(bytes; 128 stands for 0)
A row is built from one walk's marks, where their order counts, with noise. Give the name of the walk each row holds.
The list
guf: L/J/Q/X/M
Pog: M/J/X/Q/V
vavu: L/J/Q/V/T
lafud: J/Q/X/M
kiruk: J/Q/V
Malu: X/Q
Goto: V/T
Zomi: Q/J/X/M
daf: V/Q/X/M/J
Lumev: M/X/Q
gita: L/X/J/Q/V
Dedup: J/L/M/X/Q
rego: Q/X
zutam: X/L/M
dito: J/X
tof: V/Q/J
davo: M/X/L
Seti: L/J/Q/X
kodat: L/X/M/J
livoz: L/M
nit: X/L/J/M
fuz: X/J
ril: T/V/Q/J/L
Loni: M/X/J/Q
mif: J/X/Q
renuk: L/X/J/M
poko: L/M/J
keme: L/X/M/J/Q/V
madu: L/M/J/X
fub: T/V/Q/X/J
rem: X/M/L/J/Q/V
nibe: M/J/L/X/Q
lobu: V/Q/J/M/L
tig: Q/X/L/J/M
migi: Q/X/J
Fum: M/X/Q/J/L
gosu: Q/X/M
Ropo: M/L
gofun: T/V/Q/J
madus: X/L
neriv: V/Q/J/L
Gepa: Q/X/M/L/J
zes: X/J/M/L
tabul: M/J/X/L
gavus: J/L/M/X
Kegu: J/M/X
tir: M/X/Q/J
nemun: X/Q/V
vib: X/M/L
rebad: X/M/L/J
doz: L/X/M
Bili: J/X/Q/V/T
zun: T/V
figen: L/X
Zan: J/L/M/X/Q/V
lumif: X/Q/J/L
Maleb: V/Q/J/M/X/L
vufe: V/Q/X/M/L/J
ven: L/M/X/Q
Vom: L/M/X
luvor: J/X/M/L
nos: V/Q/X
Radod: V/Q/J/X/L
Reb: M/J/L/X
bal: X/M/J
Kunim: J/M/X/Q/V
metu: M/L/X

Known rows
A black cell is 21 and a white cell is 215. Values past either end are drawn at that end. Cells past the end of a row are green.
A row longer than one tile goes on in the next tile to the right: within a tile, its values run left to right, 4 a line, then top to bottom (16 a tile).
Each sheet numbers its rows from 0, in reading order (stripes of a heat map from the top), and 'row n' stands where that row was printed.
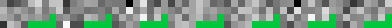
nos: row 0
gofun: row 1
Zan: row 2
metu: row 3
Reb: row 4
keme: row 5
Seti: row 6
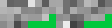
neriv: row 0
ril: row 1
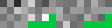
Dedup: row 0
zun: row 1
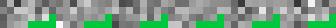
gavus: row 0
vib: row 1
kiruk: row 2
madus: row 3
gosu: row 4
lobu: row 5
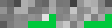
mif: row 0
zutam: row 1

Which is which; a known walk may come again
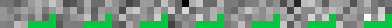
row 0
rego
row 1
kiruk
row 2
Seti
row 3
Kunim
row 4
figen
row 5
ven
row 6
poko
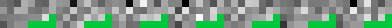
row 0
mif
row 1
tig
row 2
Maleb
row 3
keme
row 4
tabul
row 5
dito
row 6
Zan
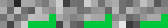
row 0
Zomi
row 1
tof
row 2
ril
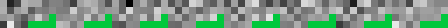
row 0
fub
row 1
zutam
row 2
gita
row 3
Loni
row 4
nibe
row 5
Lumev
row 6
Pog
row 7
vib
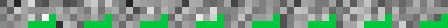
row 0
Dedup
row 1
nos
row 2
gosu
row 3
kodat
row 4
fuz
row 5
Kegu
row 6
Reb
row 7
zun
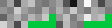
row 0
zes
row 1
vufe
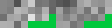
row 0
rebad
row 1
Malu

